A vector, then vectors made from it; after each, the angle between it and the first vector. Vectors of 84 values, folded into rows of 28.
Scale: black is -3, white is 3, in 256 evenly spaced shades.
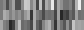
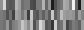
partly opposed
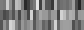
nearly opposite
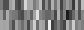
partly aligned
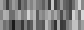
partly aligned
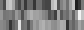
orthogonal
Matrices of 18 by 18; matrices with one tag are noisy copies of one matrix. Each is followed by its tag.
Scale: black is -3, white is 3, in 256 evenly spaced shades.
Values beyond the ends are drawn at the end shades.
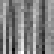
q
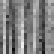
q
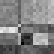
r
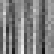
q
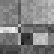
r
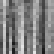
q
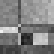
r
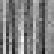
q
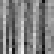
q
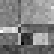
r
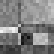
r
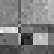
r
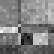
r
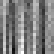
q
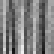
q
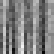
q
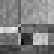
r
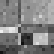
r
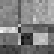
r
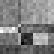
r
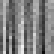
q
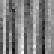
q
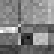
r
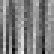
q
